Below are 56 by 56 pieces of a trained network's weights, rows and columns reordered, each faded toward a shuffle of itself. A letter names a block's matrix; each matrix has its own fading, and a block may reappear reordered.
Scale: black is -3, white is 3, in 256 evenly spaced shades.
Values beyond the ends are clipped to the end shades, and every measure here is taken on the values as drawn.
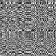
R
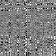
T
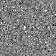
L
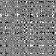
T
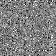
L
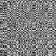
R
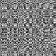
R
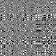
T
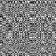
R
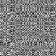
R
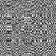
R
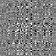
T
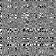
T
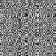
R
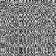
R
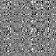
T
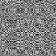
R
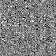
L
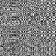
R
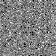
L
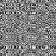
R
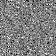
L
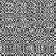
R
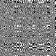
T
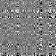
T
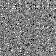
L
